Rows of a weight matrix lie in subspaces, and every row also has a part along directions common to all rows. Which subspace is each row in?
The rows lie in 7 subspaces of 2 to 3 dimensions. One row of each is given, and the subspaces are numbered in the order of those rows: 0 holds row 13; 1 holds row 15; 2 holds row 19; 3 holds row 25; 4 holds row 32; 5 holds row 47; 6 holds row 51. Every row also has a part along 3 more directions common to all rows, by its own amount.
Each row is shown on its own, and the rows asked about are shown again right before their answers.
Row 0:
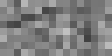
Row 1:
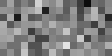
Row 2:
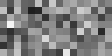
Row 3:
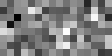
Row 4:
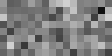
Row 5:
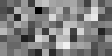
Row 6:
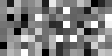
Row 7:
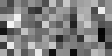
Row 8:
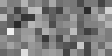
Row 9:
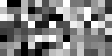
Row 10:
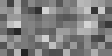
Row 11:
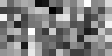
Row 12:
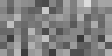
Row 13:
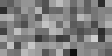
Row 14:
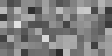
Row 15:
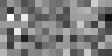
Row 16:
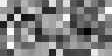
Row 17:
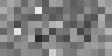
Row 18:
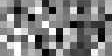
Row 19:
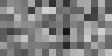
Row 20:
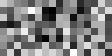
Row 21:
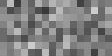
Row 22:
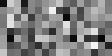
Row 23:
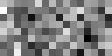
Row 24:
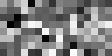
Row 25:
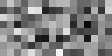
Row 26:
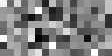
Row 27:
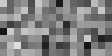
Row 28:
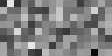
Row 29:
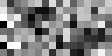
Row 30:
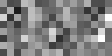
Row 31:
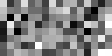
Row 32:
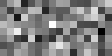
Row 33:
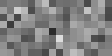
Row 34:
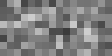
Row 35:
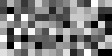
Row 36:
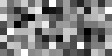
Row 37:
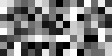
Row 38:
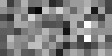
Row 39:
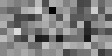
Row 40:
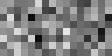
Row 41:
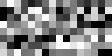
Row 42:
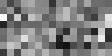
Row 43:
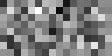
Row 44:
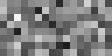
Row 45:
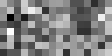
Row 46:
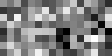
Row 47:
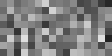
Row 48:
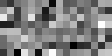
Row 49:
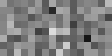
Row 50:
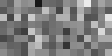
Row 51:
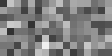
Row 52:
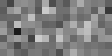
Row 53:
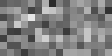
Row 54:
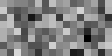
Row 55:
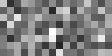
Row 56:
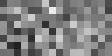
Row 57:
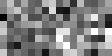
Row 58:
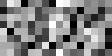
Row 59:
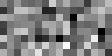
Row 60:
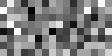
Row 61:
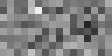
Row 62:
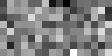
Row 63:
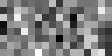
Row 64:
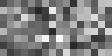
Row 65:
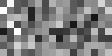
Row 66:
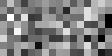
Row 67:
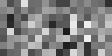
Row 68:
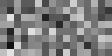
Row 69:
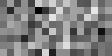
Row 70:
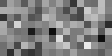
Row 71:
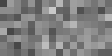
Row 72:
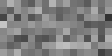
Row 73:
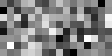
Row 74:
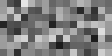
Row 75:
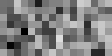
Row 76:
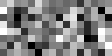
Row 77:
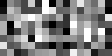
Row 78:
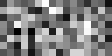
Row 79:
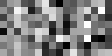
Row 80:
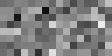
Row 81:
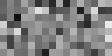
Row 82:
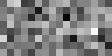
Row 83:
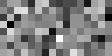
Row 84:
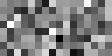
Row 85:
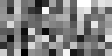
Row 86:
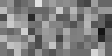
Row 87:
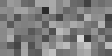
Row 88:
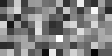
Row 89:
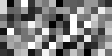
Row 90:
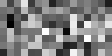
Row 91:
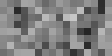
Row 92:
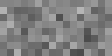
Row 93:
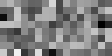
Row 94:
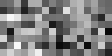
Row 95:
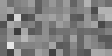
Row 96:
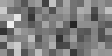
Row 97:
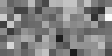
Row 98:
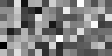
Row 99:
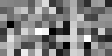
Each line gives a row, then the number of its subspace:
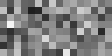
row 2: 1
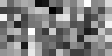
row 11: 5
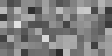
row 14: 3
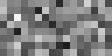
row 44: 0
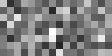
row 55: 6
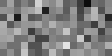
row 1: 5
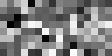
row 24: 3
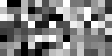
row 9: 6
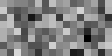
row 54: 0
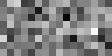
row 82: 3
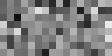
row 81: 5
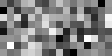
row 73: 0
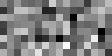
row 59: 0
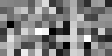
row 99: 6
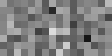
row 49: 6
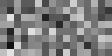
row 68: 1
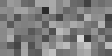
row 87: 5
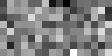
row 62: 6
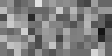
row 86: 5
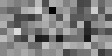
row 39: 4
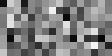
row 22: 3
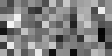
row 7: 0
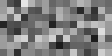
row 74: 4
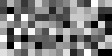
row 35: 1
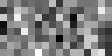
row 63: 0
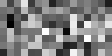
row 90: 3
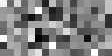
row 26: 2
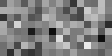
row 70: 1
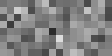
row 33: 6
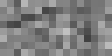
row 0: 4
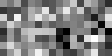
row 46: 4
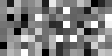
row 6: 1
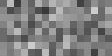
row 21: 2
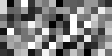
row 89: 3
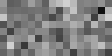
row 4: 6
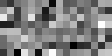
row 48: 4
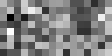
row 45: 1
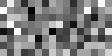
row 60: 2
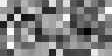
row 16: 1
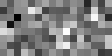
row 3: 2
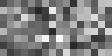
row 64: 4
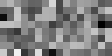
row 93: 4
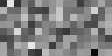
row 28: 2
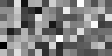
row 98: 1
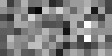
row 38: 3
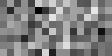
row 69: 2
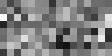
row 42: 4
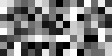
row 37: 0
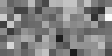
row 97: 6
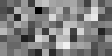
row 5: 2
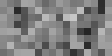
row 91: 0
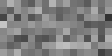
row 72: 4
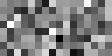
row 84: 6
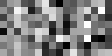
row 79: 6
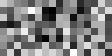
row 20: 0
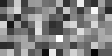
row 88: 1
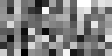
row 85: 5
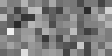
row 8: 3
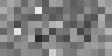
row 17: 2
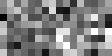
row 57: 4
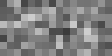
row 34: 4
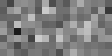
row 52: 2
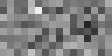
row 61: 3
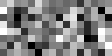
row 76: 0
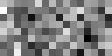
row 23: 0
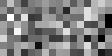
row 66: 1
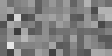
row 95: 1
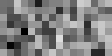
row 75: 5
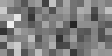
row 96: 2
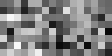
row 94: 1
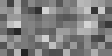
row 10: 2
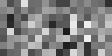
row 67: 3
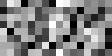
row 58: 3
